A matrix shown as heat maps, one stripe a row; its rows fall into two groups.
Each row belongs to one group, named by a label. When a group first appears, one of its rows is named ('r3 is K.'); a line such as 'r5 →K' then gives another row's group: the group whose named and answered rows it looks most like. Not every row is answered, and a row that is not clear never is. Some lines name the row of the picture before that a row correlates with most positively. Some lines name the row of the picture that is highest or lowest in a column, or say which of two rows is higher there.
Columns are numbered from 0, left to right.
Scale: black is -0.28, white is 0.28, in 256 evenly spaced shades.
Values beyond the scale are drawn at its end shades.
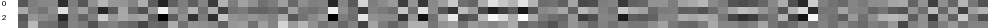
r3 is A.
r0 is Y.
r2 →Y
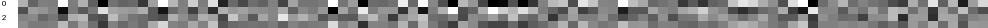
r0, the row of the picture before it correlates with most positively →1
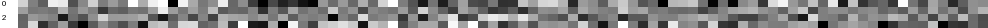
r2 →Y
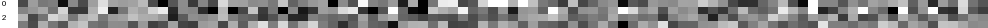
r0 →Y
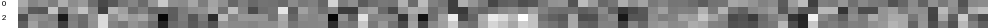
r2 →Y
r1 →A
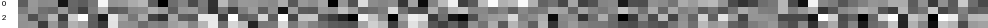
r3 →A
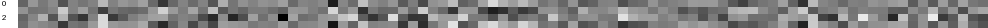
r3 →Y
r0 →Y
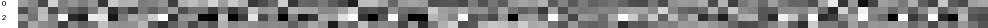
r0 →A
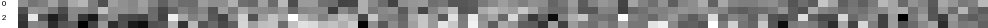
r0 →A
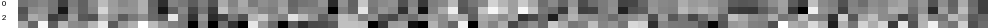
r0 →Y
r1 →Y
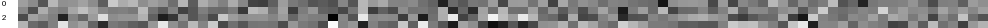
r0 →A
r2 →Y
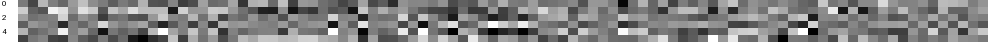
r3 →Y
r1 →A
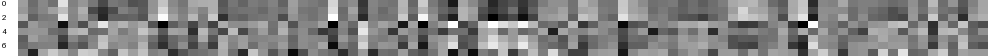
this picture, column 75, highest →7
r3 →Y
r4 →A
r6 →Y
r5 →Y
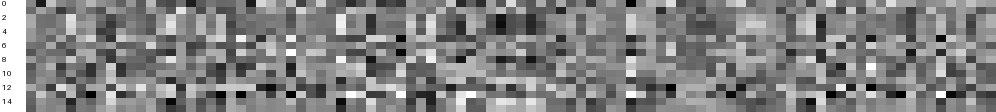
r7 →A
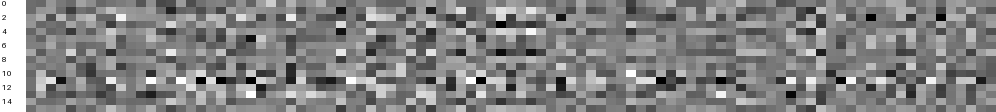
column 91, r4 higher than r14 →No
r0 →A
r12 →A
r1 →Y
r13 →A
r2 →A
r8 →Y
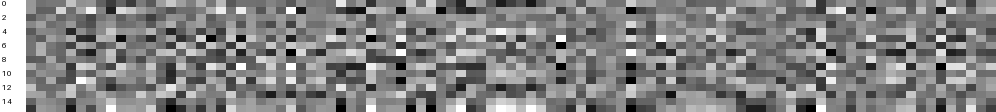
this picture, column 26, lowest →7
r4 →Y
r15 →Y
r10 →Y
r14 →Y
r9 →A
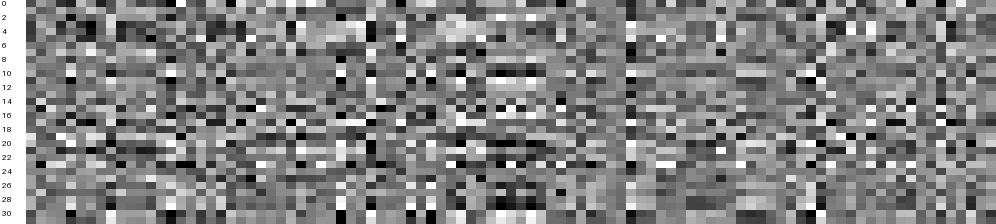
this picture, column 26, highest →0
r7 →A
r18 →A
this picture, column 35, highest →14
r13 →A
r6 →A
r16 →Y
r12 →Y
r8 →Y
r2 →Y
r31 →Y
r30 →Y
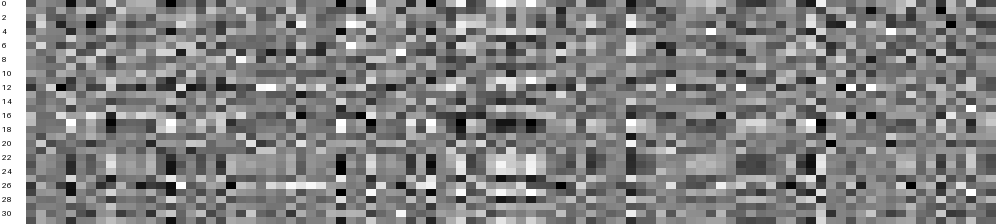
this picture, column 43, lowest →17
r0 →Y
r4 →Y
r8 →A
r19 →A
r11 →Y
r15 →Y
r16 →A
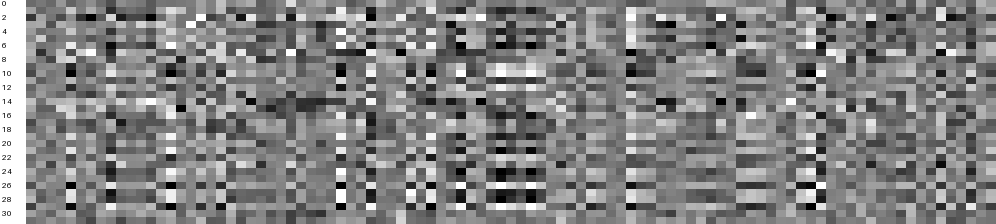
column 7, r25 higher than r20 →Yes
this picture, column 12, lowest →2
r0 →A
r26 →Y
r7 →A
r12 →Y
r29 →Y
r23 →A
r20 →A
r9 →Y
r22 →Y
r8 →A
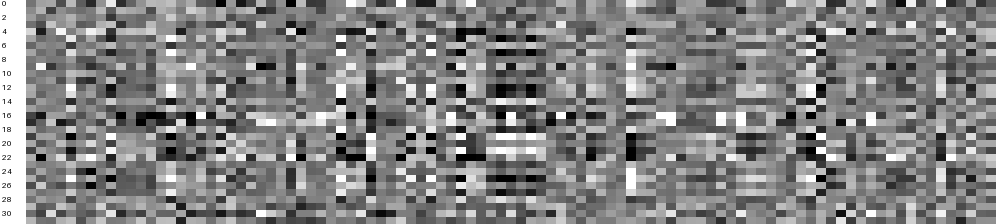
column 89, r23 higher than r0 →Yes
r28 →Y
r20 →A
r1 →A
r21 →Y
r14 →Y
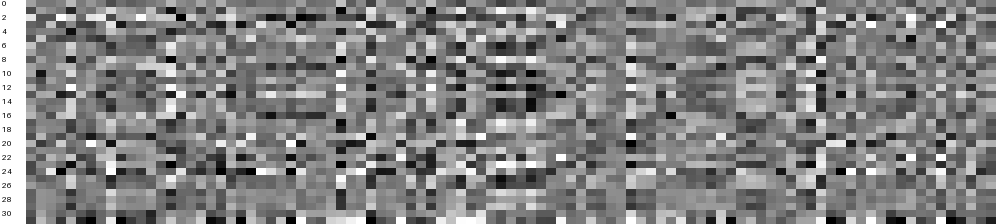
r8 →Y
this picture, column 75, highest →2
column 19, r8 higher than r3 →Yes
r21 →Y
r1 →Y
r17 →Y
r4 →Y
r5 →A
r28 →Y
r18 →Y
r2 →A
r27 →Y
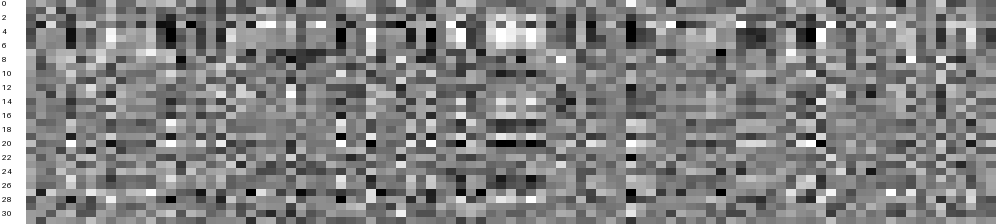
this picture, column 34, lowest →20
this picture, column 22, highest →13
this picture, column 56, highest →20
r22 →A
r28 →Y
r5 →Y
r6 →Y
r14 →Y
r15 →A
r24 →A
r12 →A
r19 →Y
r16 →Y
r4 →Y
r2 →Y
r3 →A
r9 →A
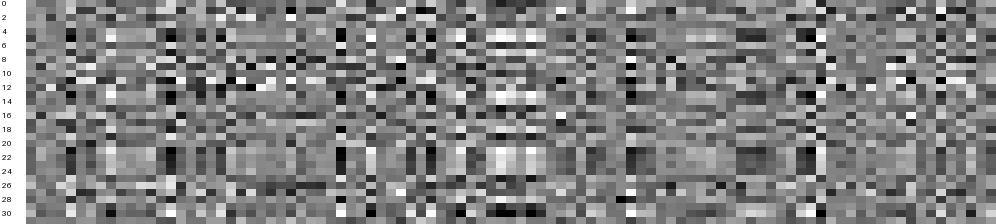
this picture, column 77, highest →30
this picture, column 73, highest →30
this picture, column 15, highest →11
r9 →A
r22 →Y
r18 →Y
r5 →Y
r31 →A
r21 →Y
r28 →Y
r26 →A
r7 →Y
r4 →Y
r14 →Y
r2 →A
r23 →Y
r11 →A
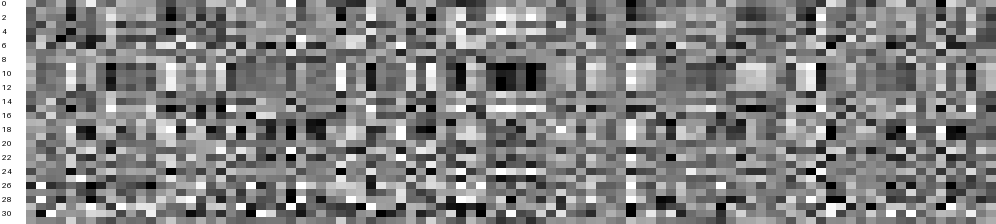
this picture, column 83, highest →18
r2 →Y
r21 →A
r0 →A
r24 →Y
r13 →Y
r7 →A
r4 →Y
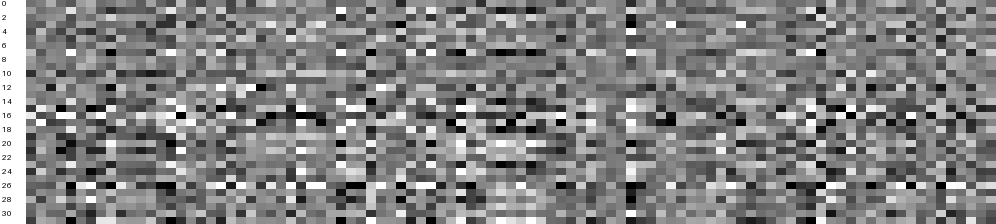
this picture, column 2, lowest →12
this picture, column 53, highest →16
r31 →Y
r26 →A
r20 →Y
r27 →Y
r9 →A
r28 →A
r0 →A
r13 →A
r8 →A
